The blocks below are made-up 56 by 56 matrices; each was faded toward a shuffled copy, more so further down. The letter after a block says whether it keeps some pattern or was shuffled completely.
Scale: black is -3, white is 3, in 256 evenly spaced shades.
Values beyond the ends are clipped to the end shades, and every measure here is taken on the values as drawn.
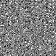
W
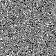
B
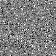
W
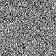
W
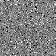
W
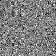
W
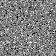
B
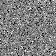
B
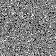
B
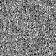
W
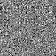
W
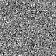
W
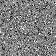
B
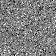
B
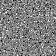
B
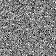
B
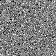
B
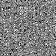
W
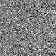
W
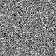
W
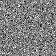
B
